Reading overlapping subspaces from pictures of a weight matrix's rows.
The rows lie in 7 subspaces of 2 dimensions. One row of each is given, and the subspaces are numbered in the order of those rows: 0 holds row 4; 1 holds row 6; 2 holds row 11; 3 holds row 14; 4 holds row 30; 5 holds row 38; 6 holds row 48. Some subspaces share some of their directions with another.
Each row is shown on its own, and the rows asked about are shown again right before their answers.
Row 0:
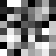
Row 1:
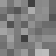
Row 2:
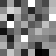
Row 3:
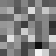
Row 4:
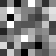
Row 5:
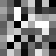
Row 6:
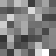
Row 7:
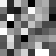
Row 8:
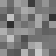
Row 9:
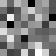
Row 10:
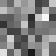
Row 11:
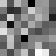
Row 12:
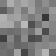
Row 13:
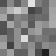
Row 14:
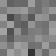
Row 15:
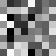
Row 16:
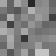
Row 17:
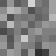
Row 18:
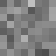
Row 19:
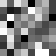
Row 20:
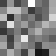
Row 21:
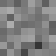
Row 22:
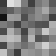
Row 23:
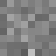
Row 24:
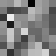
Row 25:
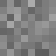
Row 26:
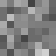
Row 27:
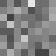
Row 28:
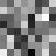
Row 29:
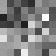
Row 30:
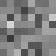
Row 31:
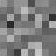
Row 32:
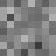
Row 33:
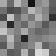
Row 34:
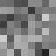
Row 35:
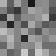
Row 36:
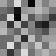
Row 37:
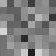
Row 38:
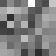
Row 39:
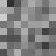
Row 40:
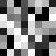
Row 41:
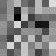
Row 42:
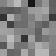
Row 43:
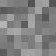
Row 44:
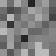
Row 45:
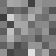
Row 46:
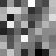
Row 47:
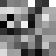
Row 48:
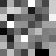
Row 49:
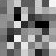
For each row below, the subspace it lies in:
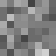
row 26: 1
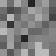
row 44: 0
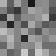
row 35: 1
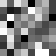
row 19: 1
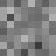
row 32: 0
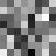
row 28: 5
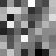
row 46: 5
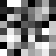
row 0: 2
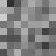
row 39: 2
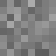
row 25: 6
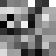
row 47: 5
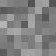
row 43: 5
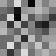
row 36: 6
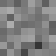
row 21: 0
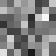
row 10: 5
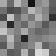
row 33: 4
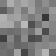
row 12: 1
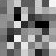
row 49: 6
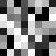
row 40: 5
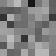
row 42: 2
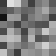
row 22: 2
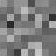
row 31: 4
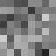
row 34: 1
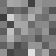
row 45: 3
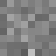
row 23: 3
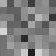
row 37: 3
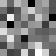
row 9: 4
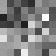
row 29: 1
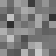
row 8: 4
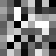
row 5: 6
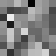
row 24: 3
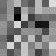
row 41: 6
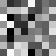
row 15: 3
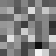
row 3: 0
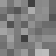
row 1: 0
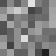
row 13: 4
